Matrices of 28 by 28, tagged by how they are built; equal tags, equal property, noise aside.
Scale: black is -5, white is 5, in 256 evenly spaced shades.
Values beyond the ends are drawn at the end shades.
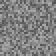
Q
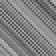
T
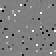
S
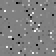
S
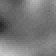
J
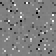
S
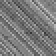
T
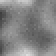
J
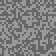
Q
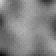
J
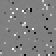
S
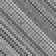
T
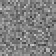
Q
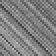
T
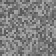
Q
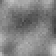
J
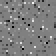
S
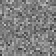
Q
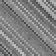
T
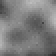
J
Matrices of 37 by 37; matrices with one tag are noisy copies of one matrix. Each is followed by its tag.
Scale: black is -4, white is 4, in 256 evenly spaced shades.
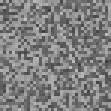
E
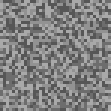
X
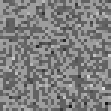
X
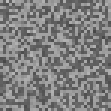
E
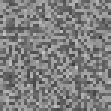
X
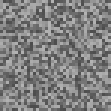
X
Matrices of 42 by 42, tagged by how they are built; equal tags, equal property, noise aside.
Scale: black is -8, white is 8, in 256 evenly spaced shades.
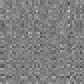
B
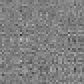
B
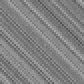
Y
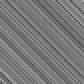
Y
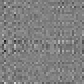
B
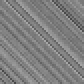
Y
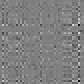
B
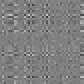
B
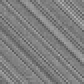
Y
